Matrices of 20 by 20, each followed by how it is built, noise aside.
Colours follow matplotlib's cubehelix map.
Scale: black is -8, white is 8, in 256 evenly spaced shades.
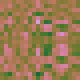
low rank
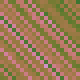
Toeplitz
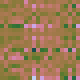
low rank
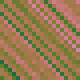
Toeplitz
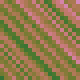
Toeplitz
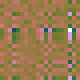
low rank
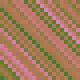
Toeplitz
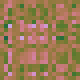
low rank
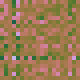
low rank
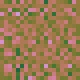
low rank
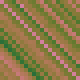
Toeplitz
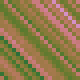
Toeplitz
